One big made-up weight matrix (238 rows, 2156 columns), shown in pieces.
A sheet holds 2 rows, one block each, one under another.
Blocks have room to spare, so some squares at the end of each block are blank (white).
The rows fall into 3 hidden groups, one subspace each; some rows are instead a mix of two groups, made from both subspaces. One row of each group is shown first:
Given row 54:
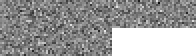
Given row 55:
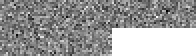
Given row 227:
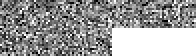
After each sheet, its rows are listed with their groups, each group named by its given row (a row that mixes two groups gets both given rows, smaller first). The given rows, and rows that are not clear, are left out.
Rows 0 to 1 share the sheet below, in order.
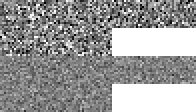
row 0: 54 and 55
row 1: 54
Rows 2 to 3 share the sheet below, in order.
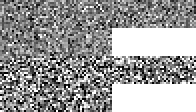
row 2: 55
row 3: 54
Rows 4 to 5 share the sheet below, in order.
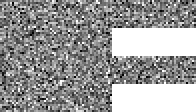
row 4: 54 and 227
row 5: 54
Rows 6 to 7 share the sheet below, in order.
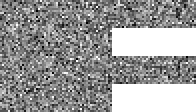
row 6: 55
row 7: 227
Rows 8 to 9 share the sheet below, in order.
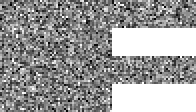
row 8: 55
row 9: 54 and 227
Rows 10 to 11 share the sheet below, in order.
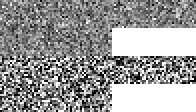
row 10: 55
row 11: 54 and 227
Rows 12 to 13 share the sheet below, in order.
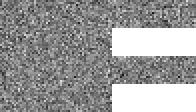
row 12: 227
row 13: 54
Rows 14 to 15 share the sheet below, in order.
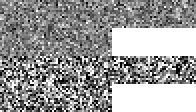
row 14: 55
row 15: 55
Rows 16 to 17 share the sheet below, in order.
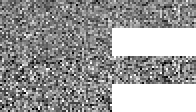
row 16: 227
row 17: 227
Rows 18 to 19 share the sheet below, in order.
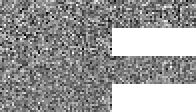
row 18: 227
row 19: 227
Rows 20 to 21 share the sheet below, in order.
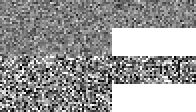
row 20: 54 and 55
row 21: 227
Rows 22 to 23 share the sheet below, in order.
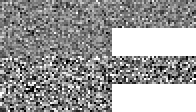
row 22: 227
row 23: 227
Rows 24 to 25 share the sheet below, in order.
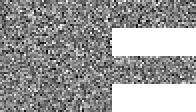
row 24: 54
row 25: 54
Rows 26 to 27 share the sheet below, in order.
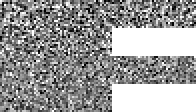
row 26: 227
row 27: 55
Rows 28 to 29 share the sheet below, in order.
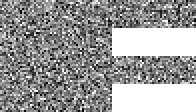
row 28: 227
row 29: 54
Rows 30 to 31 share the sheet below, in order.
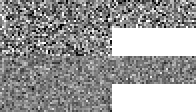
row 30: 54
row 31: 227
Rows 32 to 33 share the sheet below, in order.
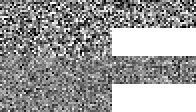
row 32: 54
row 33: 227
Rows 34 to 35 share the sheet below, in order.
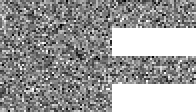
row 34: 54
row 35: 227
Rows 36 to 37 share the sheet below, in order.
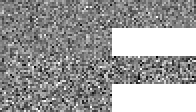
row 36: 55
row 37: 54 and 227
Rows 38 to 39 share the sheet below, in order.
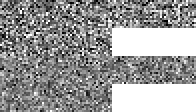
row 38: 227
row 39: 55
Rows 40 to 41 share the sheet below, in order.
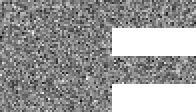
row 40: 227
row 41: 55
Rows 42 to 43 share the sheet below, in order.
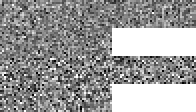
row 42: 227
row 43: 54
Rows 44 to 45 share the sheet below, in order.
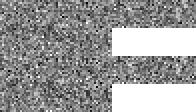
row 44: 55
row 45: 55
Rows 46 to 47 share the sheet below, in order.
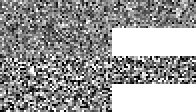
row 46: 55
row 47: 54 and 227
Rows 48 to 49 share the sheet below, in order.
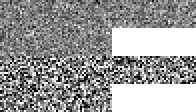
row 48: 227
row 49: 54
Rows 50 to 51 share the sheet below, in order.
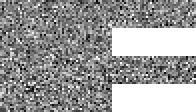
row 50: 55 and 227
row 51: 227
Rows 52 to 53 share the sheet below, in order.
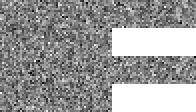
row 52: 55
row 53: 55
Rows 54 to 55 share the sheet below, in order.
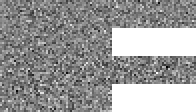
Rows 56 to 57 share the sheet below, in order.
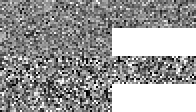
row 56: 227
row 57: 55
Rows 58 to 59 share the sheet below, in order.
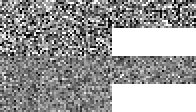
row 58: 227
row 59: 54
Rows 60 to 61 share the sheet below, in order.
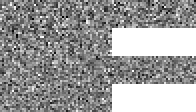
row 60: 55
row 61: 54 and 227
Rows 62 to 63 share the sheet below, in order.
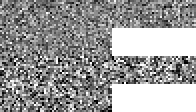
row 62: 227
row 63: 55
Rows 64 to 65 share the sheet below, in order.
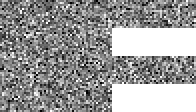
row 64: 227
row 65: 55
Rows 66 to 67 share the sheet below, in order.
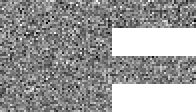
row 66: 227
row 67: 227
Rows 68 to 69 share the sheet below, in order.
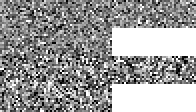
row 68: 54
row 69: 55
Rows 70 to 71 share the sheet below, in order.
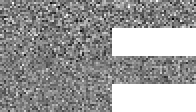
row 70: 54
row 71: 227
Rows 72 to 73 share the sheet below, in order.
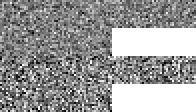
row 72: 227
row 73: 227
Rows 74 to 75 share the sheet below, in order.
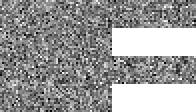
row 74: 227
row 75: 55
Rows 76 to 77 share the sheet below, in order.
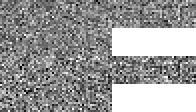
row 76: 227
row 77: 227
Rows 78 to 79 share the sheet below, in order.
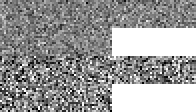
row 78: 54
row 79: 227
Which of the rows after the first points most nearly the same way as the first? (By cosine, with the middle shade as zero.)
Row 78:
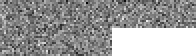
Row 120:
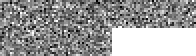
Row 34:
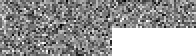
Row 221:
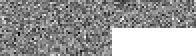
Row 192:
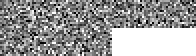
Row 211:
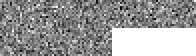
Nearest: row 34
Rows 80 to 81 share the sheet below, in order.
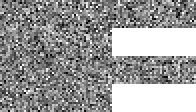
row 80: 55
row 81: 227
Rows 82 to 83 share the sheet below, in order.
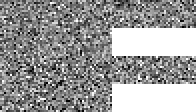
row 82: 54
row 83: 54
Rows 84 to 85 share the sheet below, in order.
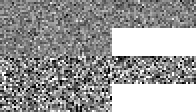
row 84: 54
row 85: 54
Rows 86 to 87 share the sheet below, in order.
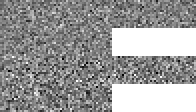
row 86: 54
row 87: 55
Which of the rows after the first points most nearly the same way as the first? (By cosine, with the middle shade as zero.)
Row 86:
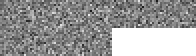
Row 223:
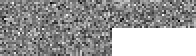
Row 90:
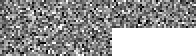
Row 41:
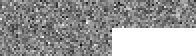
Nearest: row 90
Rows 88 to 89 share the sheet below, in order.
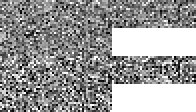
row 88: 227
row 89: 227
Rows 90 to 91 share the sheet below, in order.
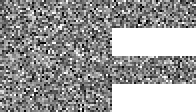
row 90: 54
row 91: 54 and 227
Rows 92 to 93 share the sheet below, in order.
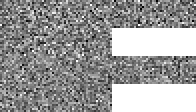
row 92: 54
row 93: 227
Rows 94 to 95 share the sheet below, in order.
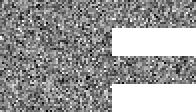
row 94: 55 and 227
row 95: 55
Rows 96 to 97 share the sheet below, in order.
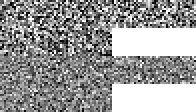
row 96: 55
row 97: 54
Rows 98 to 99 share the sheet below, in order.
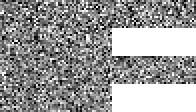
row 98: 55
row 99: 54
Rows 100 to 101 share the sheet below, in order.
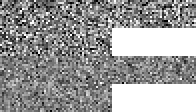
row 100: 227
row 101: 55
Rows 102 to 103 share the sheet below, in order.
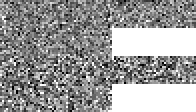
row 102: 54
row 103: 55
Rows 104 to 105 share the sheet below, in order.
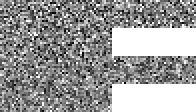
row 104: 54
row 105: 55
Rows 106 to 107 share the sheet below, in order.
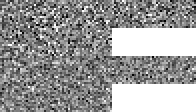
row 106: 54 and 55
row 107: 227
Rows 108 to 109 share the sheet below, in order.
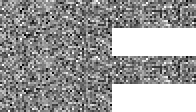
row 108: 227
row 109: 227
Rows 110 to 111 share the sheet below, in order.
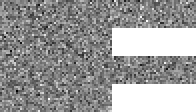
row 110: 54 and 55
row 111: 55 and 227
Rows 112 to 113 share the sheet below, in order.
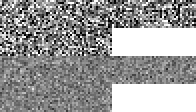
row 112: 227
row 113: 227
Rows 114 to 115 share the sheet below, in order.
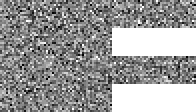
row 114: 54
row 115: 227
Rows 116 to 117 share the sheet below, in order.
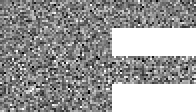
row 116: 54
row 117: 54 and 227
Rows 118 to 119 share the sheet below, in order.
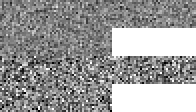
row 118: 55 and 227
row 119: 227
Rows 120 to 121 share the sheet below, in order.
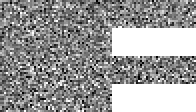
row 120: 227
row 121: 54
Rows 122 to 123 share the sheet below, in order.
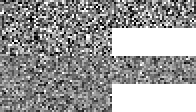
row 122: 55
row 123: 54 and 55
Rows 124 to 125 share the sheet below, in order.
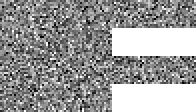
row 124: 55
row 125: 54
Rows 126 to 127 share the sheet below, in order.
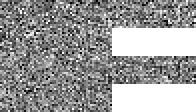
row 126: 227
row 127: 227
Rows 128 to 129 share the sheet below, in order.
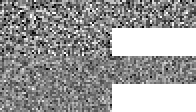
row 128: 54 and 227
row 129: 227
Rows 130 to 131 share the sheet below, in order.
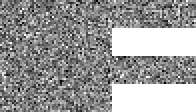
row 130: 227
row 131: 54
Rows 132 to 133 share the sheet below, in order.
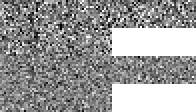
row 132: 54 and 55
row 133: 54
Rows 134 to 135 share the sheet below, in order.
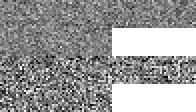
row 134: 55 and 227
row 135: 227
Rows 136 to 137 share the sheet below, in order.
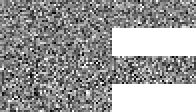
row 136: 54
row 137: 55
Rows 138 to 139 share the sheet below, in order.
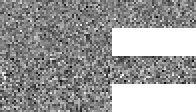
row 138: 55
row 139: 54
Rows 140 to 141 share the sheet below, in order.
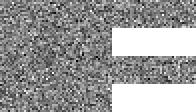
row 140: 54
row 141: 227
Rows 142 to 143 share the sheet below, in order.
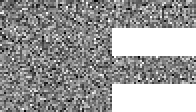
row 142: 55 and 227
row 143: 54
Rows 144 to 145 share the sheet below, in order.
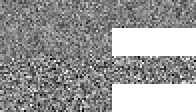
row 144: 55
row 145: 54
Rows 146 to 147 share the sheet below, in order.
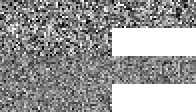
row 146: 55
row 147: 227
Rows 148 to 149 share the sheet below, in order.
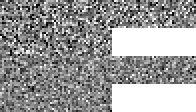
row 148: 55
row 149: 227
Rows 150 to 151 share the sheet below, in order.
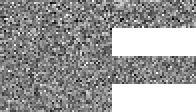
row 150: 54
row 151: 55
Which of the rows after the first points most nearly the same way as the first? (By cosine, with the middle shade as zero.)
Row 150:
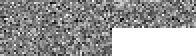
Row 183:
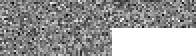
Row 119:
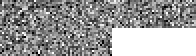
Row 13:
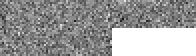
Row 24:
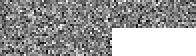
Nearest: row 13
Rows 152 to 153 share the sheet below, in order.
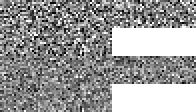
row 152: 54
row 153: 54
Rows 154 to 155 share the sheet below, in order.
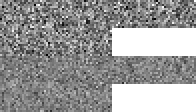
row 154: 55
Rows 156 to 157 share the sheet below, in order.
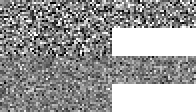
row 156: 54
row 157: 227
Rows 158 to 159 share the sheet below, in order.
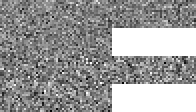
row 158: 227
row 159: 55
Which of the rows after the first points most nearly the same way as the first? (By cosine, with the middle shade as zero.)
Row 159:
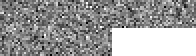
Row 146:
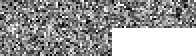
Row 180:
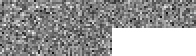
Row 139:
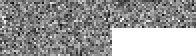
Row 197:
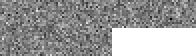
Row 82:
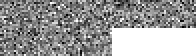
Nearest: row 146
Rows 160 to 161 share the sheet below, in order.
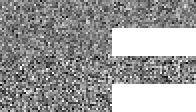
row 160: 55
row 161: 227
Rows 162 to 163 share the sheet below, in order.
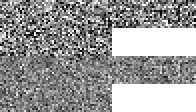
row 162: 227
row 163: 227
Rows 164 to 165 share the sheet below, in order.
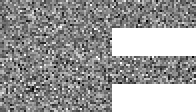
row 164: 54
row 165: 227
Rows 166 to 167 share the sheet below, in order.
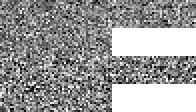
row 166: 227
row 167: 227
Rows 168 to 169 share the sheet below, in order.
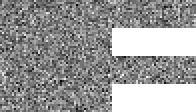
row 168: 227
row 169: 54
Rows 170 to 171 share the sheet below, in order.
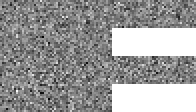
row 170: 55
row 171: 55
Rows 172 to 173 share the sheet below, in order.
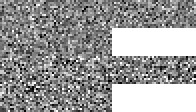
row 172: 55
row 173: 227
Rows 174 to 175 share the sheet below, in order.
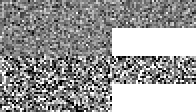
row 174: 227
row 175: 54
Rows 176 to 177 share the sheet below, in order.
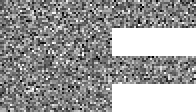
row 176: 54
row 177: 227
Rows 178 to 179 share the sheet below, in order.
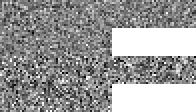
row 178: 227
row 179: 55
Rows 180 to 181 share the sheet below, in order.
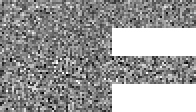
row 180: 227
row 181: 55 and 227
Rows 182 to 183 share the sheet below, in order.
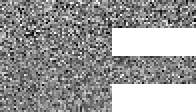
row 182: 227
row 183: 54
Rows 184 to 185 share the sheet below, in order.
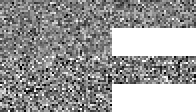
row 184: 54
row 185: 227
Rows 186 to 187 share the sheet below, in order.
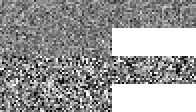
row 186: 227
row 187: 55
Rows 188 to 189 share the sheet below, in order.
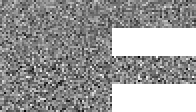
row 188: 227
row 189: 54
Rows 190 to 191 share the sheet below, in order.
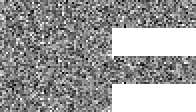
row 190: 54 and 55
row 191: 55
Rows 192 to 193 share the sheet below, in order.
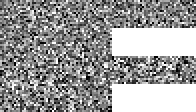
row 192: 54
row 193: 55
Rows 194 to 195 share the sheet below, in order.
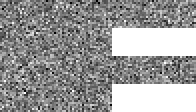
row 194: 227
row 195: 227
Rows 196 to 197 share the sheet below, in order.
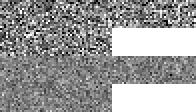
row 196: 227
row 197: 55
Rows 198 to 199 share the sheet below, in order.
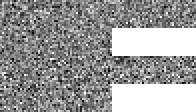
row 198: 227
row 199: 54
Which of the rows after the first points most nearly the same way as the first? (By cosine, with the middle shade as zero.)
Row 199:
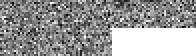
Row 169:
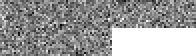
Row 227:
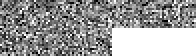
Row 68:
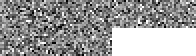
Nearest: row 169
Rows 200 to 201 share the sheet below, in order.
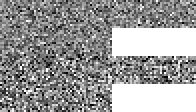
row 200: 54
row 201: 227
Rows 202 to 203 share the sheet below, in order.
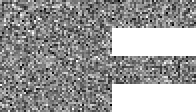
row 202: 227
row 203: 227
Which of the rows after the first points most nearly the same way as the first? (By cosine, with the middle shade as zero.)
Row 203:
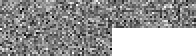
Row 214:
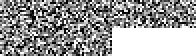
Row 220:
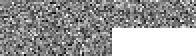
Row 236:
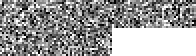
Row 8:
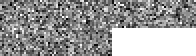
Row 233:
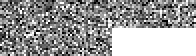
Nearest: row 236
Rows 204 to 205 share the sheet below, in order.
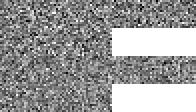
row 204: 54
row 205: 227
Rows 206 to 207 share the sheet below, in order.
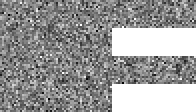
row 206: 55
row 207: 55
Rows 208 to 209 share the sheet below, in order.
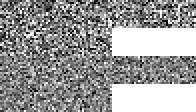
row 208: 227
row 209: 54
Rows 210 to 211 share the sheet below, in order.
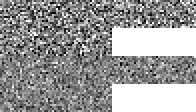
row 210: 54
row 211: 55 and 227
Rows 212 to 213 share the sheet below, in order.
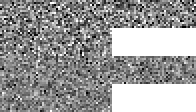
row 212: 54
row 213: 55
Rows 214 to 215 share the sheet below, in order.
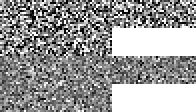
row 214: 54
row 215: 54
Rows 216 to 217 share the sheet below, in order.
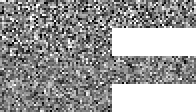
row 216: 55
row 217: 55
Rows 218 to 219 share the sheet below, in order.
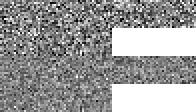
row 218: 54
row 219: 54
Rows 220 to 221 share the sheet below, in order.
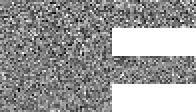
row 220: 54
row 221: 54 and 55
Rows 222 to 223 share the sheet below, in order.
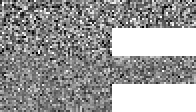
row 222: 227
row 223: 54
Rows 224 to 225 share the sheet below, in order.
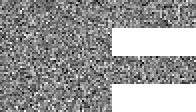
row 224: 227
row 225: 54
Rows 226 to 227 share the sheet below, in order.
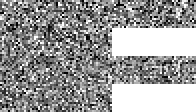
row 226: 55
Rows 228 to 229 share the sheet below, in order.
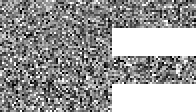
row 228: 227
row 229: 55
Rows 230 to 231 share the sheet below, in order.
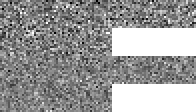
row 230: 227
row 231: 55
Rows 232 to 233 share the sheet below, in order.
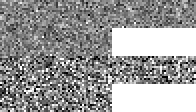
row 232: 55
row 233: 227
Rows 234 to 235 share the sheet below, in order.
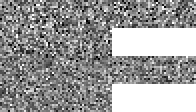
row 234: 55
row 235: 227
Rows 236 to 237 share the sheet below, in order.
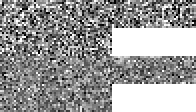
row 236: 227
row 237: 54
